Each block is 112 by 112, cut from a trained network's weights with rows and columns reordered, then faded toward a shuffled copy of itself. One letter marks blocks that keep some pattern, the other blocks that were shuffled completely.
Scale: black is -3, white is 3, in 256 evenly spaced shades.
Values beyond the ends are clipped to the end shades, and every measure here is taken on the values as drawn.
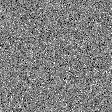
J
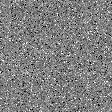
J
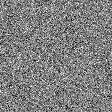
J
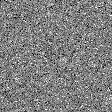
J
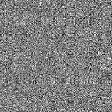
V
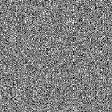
V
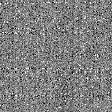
V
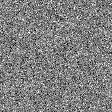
J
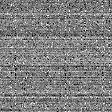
V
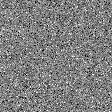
J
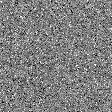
J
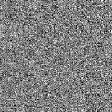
V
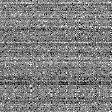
V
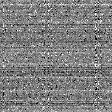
V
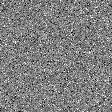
J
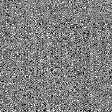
V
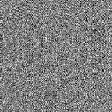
V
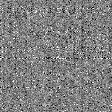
V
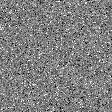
J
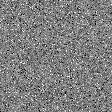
J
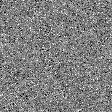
J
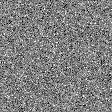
J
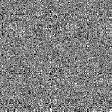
V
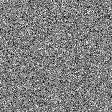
J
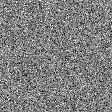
J
